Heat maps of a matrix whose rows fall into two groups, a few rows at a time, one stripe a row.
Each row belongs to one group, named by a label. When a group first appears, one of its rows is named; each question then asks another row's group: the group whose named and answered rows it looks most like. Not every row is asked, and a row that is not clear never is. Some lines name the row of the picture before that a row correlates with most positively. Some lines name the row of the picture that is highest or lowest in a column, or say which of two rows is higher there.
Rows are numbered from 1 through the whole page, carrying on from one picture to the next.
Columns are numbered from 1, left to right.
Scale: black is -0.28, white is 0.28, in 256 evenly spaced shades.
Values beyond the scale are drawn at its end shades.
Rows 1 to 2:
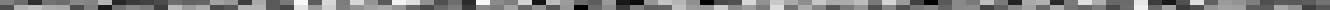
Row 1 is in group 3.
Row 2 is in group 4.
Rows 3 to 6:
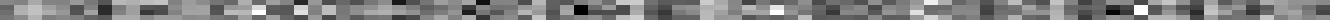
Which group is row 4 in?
4
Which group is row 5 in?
4
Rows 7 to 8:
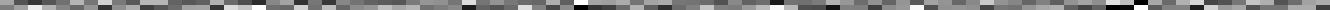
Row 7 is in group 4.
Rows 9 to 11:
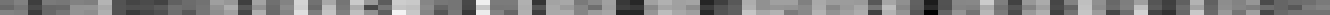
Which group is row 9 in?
3
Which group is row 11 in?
3
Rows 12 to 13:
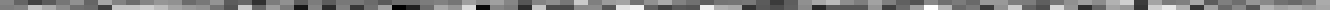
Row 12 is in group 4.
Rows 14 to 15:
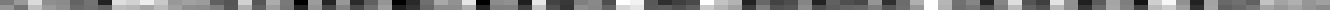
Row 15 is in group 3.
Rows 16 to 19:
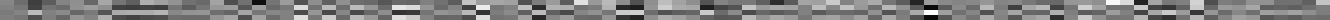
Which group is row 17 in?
3
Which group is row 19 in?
3
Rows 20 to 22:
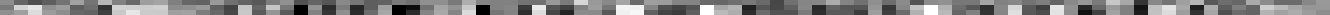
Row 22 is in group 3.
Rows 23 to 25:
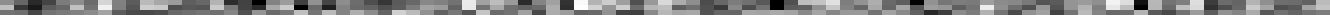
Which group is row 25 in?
3
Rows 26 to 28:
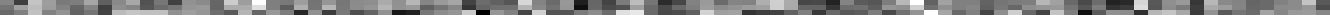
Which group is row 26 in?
4
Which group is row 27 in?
4
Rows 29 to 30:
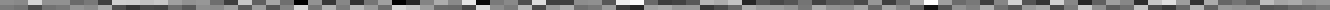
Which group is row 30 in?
3
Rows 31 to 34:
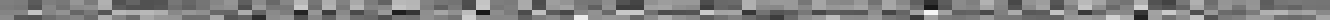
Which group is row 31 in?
3
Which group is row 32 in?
3
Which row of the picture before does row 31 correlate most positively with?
30
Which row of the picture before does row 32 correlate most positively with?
30
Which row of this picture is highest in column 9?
33
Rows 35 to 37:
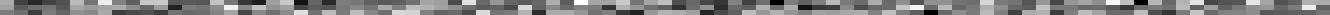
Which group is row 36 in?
4
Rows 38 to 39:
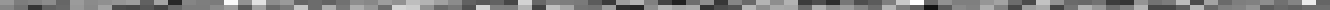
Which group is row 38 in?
4
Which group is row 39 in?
3
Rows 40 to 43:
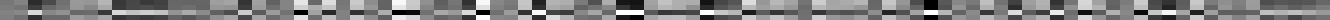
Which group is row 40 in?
3
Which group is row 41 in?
3
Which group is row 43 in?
3
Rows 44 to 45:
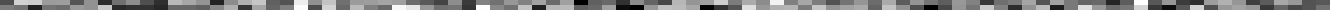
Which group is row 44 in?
4
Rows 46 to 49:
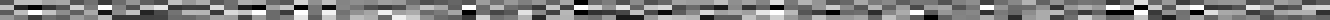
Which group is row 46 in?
4
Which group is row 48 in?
4
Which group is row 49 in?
3
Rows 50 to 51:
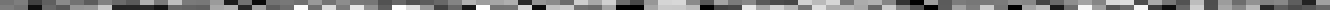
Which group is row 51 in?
3
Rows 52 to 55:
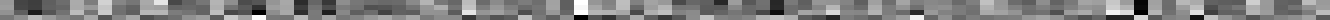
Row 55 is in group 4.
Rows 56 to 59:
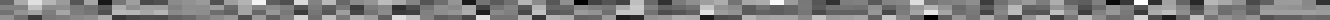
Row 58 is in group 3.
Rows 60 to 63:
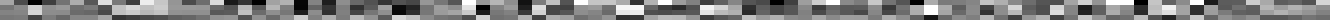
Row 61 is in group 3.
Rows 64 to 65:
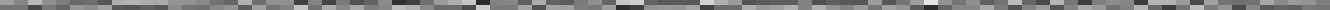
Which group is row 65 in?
3
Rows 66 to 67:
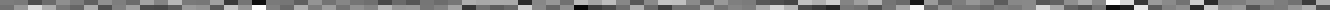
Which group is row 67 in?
4
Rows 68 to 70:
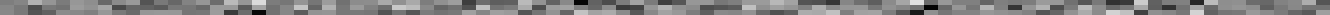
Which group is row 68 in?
4
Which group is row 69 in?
3
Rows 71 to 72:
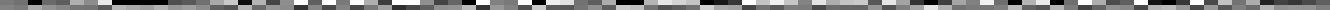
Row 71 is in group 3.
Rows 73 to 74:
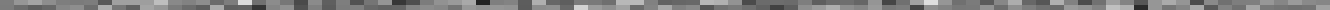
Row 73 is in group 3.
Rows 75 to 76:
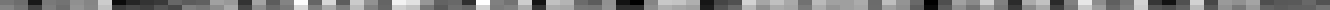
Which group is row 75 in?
3
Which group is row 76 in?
3
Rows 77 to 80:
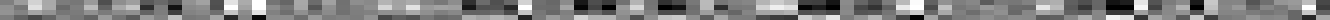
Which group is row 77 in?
4
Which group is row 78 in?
4
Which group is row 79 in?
4
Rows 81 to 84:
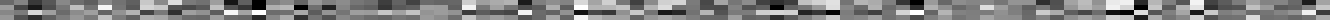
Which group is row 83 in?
4
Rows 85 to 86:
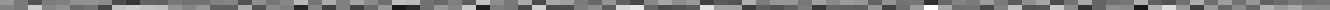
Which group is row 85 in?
3
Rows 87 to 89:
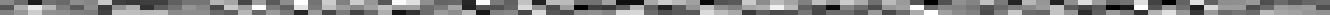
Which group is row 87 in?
3
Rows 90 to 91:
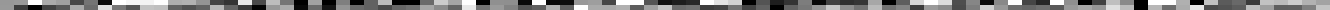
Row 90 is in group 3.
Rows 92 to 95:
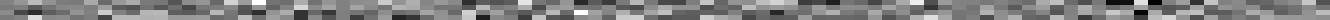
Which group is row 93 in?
3
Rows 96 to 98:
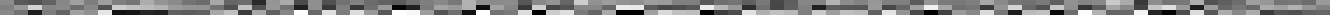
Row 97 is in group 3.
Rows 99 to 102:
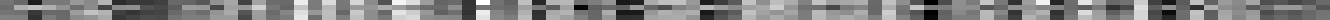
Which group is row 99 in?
3
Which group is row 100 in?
4
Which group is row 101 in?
3
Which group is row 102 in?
3
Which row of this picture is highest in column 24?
99
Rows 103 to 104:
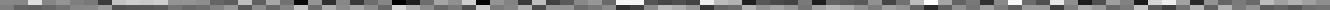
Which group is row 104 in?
3
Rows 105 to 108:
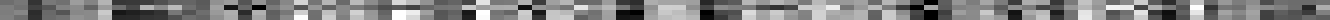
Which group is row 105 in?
3
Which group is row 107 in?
3
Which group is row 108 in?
3
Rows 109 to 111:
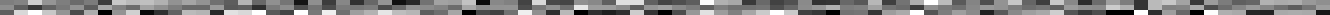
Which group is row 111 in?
4
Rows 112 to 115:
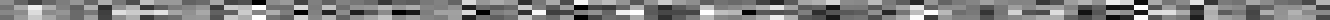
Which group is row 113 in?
4
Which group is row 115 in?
4
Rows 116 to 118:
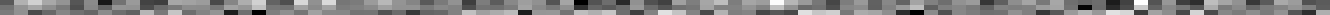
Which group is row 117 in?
4
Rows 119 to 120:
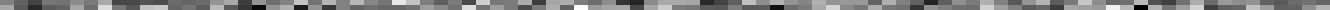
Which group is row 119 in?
3
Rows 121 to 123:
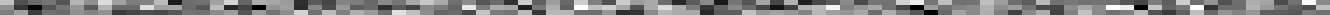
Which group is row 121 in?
4
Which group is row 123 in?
3
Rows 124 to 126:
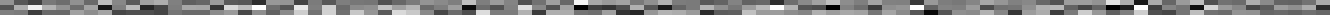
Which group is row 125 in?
4
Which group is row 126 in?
3
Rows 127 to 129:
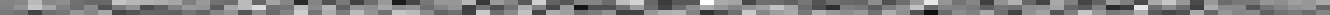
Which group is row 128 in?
4
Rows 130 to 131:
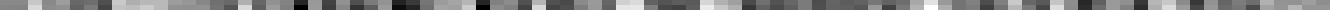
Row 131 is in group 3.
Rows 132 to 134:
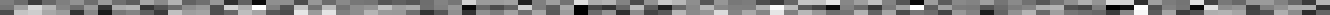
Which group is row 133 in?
4
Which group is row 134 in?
4
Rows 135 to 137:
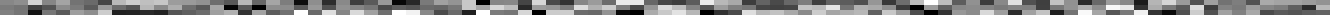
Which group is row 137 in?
3
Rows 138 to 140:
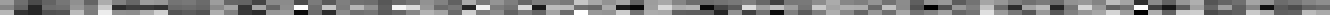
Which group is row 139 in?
3
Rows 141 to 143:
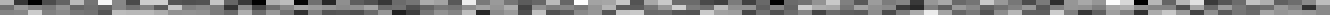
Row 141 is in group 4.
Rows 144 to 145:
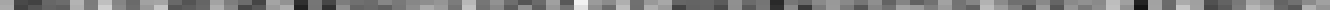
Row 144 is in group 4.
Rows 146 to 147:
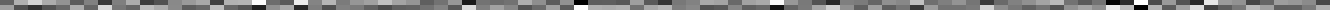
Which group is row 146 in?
4
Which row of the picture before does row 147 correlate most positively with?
144
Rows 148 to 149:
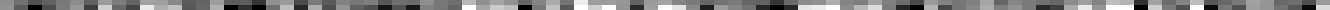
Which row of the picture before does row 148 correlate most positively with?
147
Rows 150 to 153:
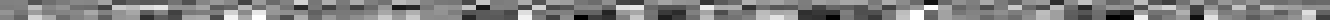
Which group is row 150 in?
3
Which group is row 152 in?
4
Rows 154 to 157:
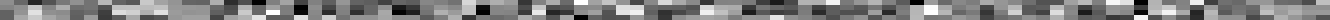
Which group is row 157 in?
4
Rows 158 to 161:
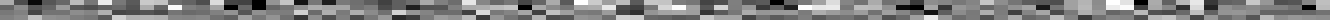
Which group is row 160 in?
3
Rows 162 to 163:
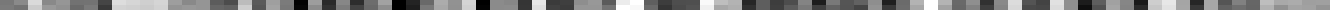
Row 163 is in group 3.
